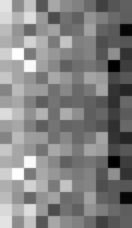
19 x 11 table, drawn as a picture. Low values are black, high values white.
The values follow a bell shape. Values rise toward the left. No row or column stands out. The centre is the calmest part. It is mirror symmetric from top to bottom.
